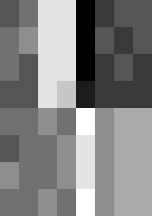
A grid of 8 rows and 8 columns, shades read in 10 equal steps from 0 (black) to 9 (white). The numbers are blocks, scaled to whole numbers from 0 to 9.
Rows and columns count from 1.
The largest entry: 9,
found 2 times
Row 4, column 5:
1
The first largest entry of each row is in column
3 3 3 3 5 5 5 5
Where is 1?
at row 4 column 5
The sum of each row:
31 33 30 28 43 41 43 43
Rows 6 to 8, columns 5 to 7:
8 5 6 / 8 5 6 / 9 5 6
